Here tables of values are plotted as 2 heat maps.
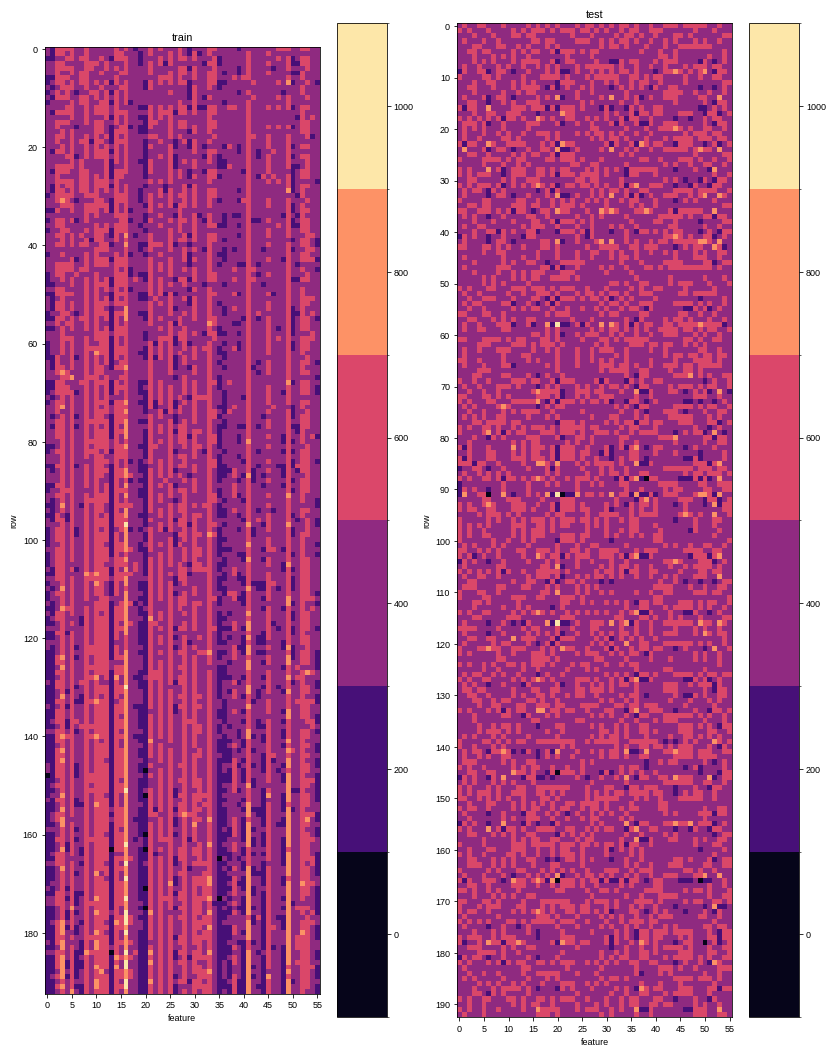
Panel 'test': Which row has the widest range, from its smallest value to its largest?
91
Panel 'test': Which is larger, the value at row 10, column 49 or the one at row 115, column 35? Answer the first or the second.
the first
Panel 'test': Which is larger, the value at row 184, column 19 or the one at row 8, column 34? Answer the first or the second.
the first
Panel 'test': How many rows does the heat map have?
193
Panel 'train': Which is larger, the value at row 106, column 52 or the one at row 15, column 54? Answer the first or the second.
the first
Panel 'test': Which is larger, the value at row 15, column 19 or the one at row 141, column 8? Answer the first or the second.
the second
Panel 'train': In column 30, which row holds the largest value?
158
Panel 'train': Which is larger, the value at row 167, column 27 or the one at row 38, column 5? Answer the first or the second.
the second
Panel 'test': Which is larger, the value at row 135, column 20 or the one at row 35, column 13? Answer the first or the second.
the second
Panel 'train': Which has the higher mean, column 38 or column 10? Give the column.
10
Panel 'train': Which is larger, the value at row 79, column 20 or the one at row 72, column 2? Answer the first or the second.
the second
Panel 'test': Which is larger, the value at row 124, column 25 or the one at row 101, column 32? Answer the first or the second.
the first
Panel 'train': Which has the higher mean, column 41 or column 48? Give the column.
41
